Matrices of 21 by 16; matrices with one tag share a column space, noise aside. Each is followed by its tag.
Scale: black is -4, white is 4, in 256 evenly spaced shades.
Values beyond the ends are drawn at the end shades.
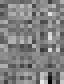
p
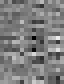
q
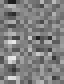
q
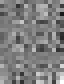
p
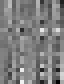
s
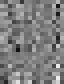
p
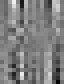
s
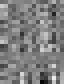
p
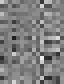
q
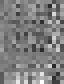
p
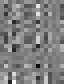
p
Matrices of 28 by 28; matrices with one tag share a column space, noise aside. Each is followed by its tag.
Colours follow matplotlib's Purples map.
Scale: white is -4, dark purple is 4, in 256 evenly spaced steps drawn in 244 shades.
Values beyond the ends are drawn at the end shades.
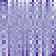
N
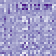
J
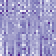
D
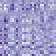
J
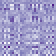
J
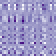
J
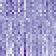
D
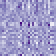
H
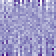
N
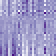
D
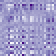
J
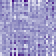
N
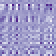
J
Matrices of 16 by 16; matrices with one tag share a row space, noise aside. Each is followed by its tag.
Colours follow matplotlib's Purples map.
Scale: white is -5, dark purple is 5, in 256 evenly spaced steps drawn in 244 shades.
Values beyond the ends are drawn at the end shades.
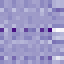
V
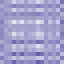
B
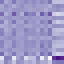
V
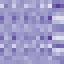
V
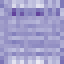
B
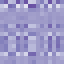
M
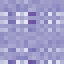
M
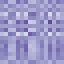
M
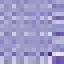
V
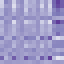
V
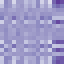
V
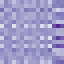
V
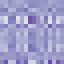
M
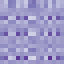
M
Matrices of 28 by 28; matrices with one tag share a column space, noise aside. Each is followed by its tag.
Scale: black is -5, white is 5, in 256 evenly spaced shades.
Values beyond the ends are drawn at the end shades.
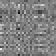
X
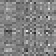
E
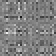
E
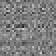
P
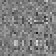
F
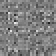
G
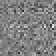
P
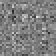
X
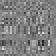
F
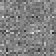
E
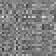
X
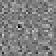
P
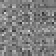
G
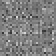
E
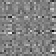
E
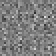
X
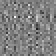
X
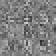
F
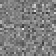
P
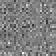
P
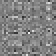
E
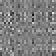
G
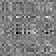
E
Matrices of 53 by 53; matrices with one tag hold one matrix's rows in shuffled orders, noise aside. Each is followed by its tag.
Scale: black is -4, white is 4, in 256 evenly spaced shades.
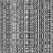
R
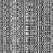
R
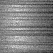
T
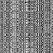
R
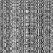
R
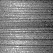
T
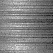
T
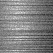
T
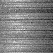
T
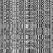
R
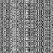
R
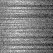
T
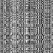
R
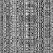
R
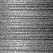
T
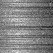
T
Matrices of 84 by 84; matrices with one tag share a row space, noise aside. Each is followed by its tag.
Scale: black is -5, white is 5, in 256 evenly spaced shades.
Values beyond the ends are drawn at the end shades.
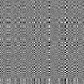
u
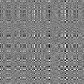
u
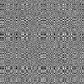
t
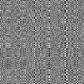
u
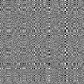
u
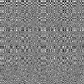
t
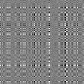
u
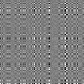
u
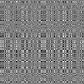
t
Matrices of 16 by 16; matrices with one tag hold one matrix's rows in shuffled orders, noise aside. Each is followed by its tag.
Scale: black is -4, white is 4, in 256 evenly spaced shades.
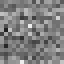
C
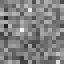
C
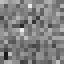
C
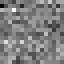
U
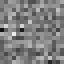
U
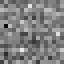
C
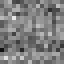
U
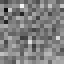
C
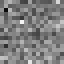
C
